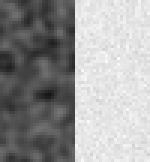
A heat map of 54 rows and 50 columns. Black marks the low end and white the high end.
The table splits into one row of 2 panels. Panel 1,1: low, blotchy. Panel 1,2: very high, fine-grained, faint in contrast.
